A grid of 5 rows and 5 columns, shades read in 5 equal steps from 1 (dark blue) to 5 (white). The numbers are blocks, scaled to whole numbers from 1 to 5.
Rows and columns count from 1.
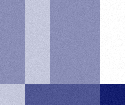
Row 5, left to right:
4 2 2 2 1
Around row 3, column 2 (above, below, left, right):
4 4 3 3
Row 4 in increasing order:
3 3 3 4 5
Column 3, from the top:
3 3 3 3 2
